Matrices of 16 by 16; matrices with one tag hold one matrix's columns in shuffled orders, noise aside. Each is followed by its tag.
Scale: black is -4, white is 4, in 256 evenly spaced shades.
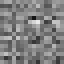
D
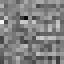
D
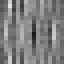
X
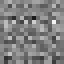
D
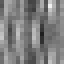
X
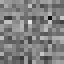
D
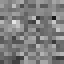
D
